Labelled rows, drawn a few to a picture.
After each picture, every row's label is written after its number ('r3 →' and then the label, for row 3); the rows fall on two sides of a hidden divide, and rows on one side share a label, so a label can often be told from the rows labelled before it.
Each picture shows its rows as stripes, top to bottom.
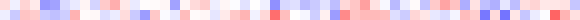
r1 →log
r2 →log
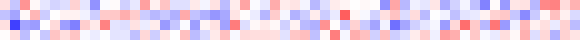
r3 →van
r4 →log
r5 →log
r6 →log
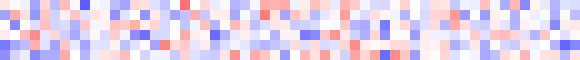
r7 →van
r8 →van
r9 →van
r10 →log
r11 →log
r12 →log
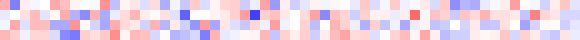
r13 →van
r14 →van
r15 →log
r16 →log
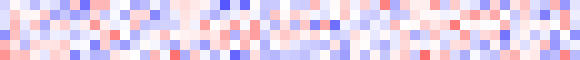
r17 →log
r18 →log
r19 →log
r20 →log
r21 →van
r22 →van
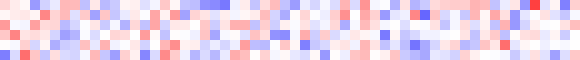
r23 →van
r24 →van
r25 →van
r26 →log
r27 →van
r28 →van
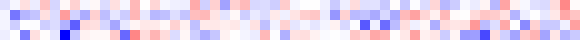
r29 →van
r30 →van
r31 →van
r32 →log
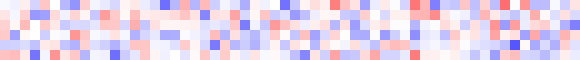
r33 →log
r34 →van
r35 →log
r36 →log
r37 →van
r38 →van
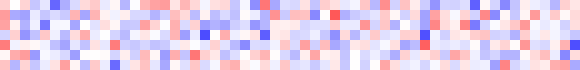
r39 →van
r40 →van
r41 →van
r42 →van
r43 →log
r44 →van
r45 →van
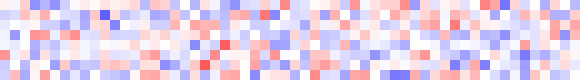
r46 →log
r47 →van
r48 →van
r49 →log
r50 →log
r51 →van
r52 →log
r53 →van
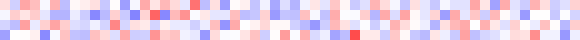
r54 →van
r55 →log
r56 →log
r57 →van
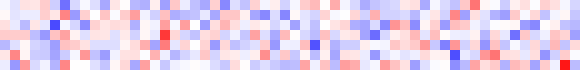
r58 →log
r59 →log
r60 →log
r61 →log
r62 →log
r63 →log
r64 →log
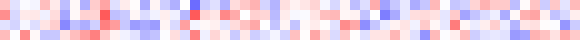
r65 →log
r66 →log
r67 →log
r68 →van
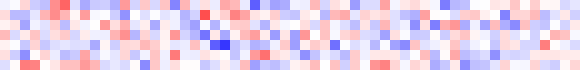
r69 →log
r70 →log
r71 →log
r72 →log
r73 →van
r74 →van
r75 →van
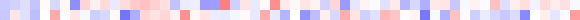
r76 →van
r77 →van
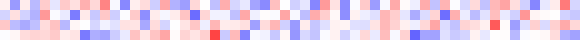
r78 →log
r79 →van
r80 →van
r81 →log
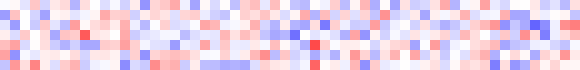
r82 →van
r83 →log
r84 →log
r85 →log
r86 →log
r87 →van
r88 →van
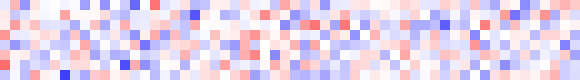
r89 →van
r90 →van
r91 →log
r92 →van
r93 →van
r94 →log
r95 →van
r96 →log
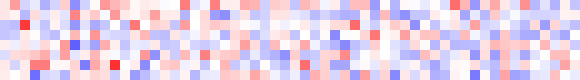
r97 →log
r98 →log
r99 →log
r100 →van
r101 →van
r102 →log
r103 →log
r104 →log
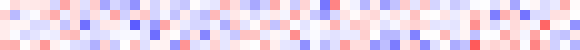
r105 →van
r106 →van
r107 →log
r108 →van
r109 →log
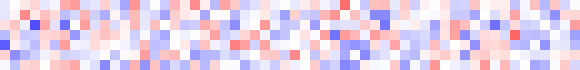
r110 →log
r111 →van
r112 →van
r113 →log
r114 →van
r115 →van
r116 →van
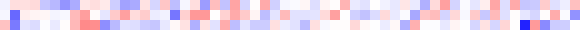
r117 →log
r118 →log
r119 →van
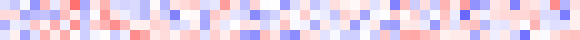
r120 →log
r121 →log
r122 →log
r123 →van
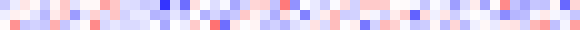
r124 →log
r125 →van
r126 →van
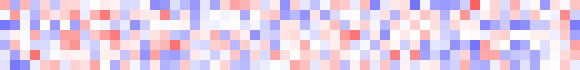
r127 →log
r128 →log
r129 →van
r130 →log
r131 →van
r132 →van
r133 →van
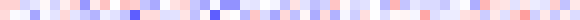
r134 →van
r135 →log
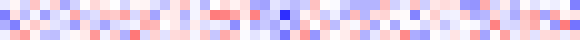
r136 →van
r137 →log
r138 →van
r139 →log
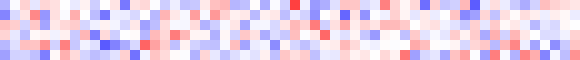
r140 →van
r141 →van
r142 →log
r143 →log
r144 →van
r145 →log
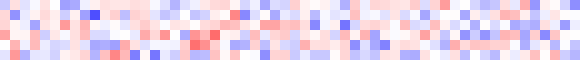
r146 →log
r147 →log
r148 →van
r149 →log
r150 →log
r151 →log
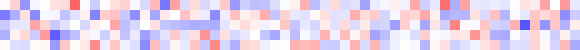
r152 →van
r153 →log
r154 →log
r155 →log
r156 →van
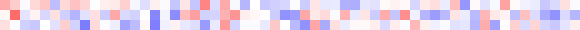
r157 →log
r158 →log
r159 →van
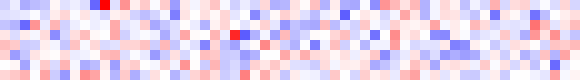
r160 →log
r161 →van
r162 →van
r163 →log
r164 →van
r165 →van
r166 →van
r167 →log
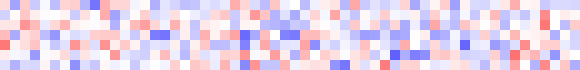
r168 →log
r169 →van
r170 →van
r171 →log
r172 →log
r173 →log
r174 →log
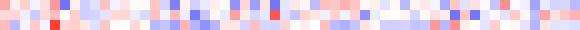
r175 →log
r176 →van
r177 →log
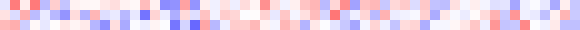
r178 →log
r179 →log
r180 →log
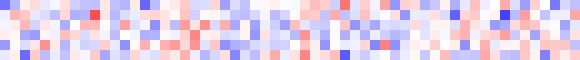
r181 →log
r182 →van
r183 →log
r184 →van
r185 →van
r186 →van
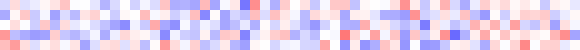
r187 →log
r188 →van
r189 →van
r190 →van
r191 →log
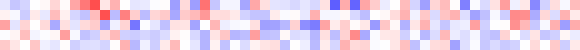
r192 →log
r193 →log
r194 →log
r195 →log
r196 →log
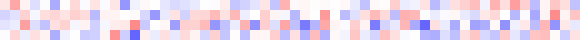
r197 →log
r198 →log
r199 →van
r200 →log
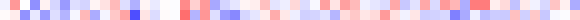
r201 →log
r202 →log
